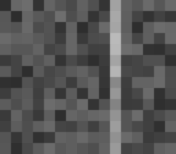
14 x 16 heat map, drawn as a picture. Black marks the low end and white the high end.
The values are skewed, with a long tail toward high values. Column 11 differs from the columns beside it. There is no overall slope.
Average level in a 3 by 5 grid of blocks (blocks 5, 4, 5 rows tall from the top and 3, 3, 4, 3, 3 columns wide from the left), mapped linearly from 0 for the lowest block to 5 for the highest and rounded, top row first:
2 1 1 5 1 / 0 1 0 3 1 / 1 1 2 4 0
